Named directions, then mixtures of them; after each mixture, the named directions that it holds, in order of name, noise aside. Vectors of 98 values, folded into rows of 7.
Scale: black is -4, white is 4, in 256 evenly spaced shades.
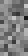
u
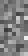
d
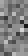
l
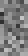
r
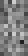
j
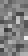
d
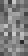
j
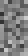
d, r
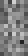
j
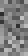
r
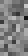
u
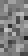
d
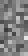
d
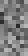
r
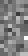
d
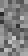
r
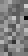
d, u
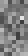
l, r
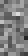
d, u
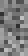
r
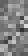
l, u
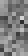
l, r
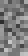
d, r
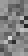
l, u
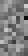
d, u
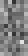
j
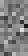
l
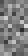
l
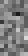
d, u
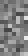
d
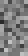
d, r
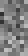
r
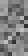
l, u
